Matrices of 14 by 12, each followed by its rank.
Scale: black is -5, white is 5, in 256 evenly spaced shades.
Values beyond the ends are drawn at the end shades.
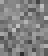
full rank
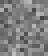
full rank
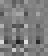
two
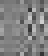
two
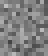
full rank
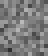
full rank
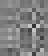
two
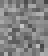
full rank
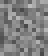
full rank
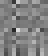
two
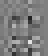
two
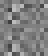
two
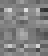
two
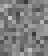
full rank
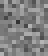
full rank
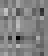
two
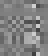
two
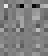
two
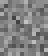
full rank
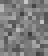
full rank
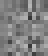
two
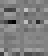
two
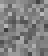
full rank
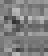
two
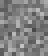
full rank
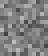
full rank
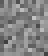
full rank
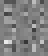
two
